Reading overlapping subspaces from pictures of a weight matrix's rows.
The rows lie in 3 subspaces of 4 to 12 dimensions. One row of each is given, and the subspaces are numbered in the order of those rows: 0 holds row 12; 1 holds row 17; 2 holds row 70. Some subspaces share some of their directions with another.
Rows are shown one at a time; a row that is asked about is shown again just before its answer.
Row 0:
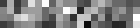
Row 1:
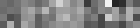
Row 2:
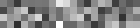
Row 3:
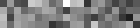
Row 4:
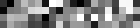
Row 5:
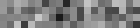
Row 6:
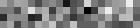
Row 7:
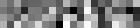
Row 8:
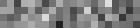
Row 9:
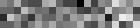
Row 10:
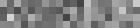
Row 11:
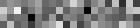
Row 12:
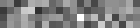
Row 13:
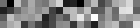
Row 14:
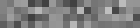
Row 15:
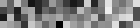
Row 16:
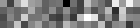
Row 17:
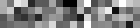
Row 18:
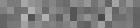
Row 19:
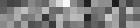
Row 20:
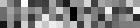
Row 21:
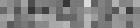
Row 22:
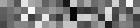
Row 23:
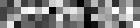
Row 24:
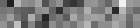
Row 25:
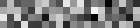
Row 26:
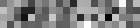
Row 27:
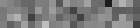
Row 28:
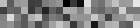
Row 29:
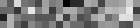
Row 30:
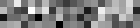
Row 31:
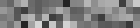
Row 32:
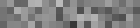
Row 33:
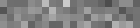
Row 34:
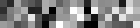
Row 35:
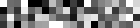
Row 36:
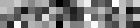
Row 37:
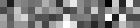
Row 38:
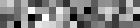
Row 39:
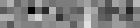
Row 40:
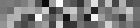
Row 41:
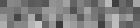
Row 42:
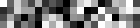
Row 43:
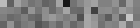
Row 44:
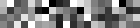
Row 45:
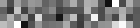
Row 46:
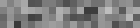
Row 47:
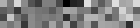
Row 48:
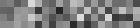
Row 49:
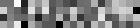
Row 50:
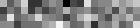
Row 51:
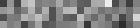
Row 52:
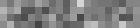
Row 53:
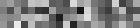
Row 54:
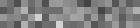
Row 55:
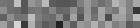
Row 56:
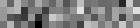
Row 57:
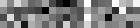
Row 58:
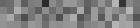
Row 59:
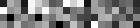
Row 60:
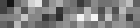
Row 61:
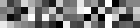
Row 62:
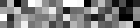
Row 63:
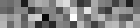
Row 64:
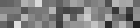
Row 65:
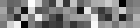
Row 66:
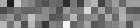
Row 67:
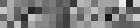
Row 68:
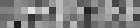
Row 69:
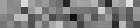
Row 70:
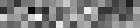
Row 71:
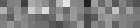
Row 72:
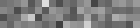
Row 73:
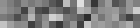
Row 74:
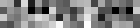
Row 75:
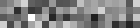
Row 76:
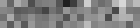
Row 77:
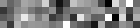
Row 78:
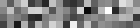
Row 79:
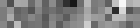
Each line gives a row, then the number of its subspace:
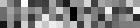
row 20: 2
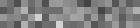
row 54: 2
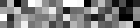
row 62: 2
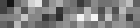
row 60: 1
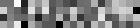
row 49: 2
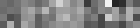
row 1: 0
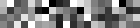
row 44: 1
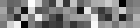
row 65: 0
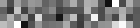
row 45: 0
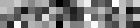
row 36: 2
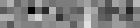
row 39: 2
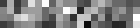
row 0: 0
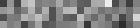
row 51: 0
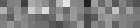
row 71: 2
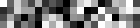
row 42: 0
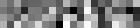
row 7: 0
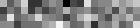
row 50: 2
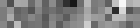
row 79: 1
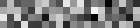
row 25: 0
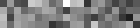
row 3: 2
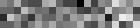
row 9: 0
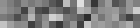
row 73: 0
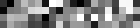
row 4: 1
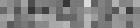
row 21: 2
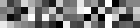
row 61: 0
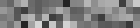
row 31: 0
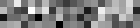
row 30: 2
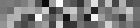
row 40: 0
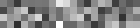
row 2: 2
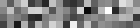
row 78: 1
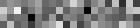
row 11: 0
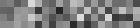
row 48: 0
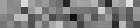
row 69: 0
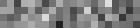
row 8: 0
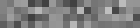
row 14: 1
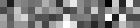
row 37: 0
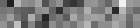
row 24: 1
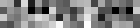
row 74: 2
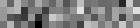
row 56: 0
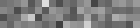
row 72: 0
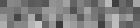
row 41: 0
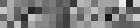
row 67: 0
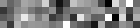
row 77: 0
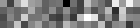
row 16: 1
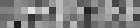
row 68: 2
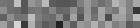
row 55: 2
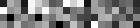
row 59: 2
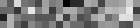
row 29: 2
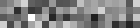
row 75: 0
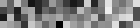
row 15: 0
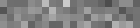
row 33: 0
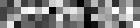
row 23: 2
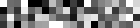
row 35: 2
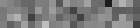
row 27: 0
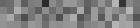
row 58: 0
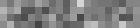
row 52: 0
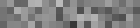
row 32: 0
